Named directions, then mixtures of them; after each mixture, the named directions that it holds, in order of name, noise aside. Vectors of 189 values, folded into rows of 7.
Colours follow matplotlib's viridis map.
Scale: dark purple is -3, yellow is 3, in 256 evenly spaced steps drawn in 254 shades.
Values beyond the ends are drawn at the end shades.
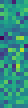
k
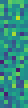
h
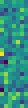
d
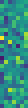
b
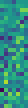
d, k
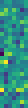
d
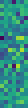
k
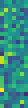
b, d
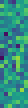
b, k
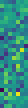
d, k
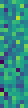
b, d, h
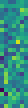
b, d, k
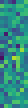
b, k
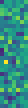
b, d, h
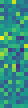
k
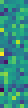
d
